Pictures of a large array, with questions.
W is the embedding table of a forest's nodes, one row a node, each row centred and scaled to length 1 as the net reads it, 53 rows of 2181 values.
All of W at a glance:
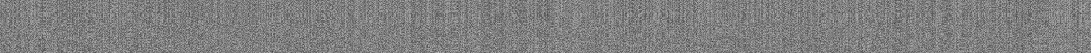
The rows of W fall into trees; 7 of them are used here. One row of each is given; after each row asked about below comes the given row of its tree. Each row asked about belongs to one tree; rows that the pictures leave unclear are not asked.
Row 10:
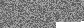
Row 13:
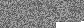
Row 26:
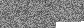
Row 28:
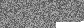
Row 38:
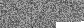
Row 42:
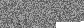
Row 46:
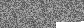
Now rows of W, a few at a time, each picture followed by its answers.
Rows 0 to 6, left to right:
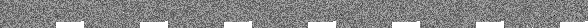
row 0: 10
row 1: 13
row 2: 26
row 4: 42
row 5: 13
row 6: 26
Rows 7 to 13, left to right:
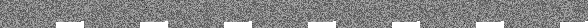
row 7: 10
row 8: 26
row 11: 10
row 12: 28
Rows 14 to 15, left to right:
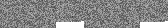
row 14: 13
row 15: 13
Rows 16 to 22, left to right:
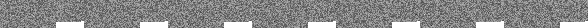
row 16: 13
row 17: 10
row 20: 10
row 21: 10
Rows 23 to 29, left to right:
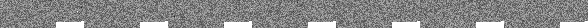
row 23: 26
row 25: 46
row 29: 42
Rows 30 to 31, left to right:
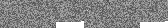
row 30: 13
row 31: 10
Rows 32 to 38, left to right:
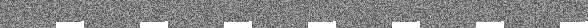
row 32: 28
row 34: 13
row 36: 13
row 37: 26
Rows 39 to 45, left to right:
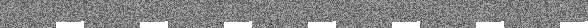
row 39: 46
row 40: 10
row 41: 13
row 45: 46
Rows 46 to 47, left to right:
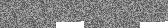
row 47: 38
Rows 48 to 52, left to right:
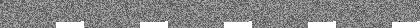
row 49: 46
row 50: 10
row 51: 38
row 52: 26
